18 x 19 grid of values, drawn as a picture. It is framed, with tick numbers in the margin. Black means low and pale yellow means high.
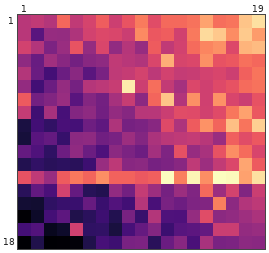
The bottom left is the ninth with the lowest average. Row 13 differs from the rows beside it. Neither half mirrors the other. There is an overall slope up to the top right.
